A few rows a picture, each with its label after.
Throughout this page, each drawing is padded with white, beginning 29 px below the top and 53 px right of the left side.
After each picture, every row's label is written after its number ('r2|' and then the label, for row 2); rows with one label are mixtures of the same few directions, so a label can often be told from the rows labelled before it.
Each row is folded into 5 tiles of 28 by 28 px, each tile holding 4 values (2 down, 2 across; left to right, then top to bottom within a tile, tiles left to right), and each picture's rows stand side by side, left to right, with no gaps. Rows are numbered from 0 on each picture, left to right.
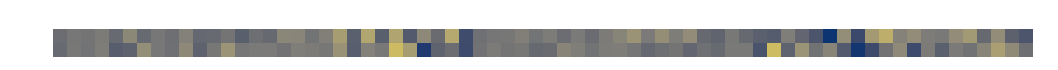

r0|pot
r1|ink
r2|pot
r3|pot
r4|ink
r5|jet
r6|jet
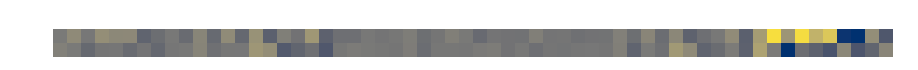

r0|ink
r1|pot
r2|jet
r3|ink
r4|pot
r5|ink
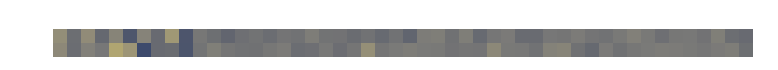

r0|pot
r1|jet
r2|ink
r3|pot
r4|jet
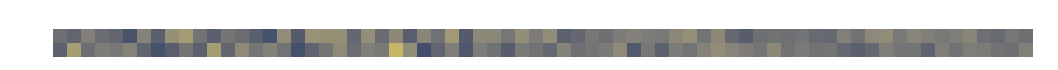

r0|jet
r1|jet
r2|pot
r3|ink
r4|jet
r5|jet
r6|ink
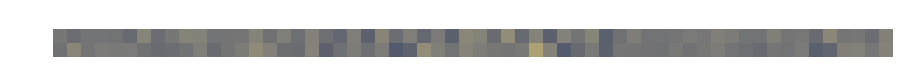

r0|jet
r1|pot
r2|pot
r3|pot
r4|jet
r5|pot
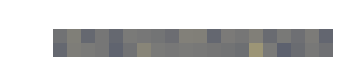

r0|pot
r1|pot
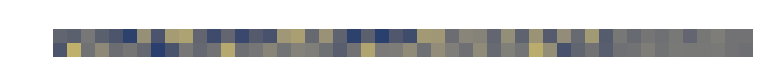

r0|jet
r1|ink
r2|ink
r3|pot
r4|ink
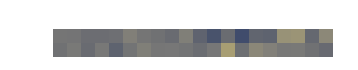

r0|pot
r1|ink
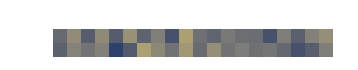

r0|pot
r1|jet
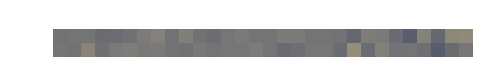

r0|ink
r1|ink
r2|jet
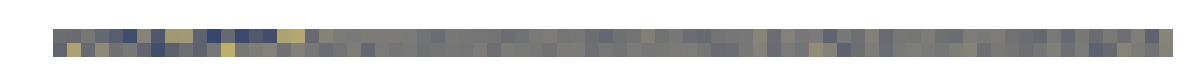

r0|jet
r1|ink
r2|ink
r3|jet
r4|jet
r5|pot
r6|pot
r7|pot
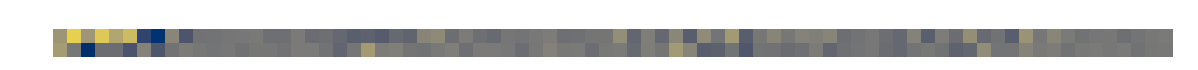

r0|ink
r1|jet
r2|ink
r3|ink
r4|pot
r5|ink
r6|pot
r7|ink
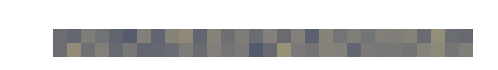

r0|jet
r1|pot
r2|jet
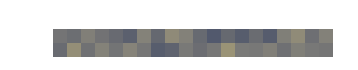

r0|jet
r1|ink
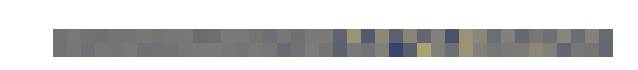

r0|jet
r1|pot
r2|pot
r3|pot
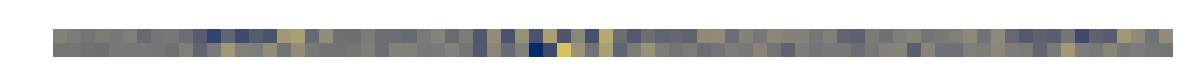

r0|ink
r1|ink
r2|ink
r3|pot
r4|ink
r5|ink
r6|jet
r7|ink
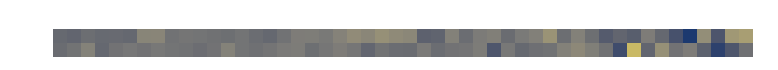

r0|ink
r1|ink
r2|ink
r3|jet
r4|jet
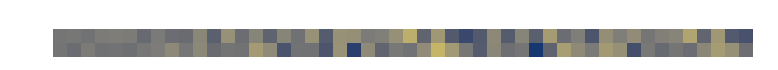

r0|jet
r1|pot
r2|jet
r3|pot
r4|jet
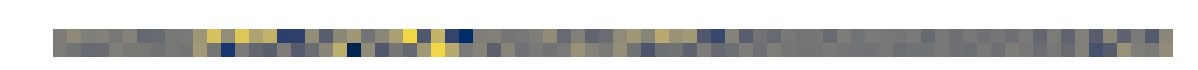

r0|ink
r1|ink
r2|jet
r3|jet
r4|ink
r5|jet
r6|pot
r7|pot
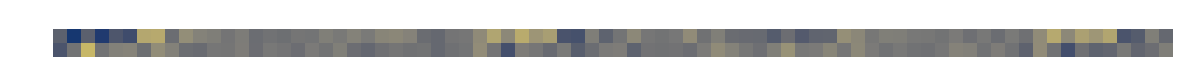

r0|ink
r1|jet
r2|ink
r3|ink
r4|jet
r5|ink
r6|pot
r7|ink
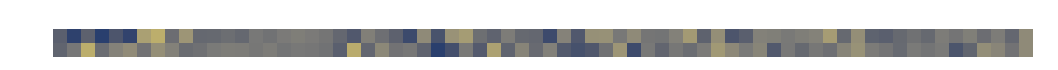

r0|ink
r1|ink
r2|jet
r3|jet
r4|jet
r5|jet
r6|pot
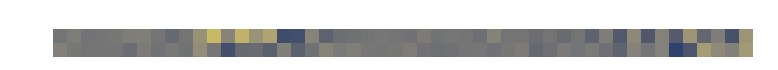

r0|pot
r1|ink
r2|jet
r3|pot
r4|pot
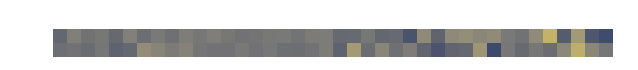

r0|pot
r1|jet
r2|jet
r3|jet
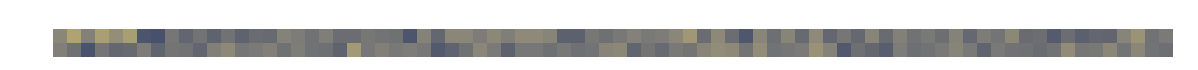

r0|ink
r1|ink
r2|jet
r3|ink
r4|jet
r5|pot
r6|pot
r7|ink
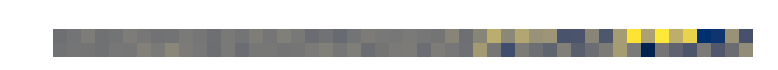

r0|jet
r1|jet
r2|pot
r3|ink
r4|ink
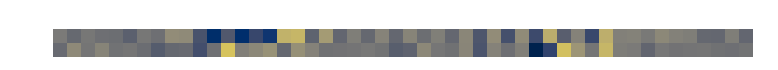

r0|jet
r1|ink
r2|pot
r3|pot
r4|ink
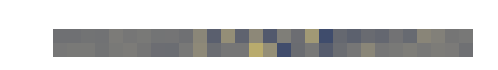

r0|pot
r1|pot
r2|ink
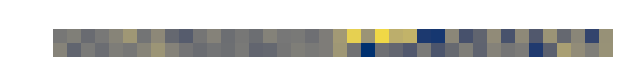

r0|jet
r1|pot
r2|ink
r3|pot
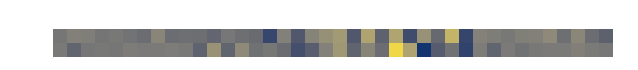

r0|jet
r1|jet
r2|pot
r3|jet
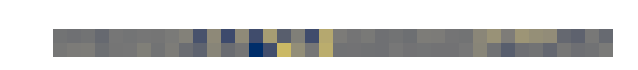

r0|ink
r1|pot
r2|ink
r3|ink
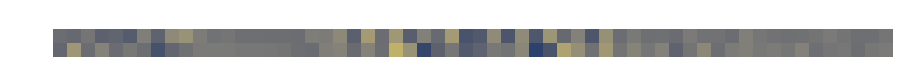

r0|jet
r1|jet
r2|pot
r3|pot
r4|pot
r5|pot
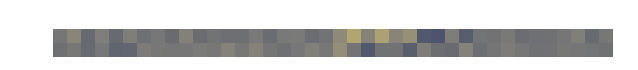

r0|pot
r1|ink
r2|ink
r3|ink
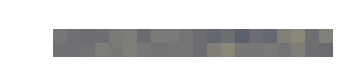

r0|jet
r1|ink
